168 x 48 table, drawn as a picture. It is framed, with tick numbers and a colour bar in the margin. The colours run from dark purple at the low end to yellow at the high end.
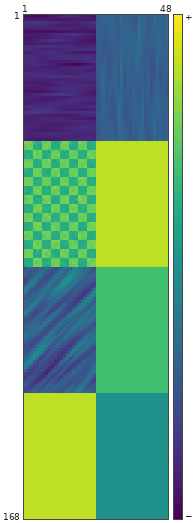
It is made of 4 by 2 panels. Panel 1,1: very low, streaked across, faint in contrast. Panel 1,2: low, streaked downward, faint in contrast. Panel 2,1: high, checkered. Panel 2,2: very high, flat. Panel 3,1: low, slanting up to the right. Panel 3,2: high, flat. Panel 4,1: very high, flat. Panel 4,2: middling, flat.
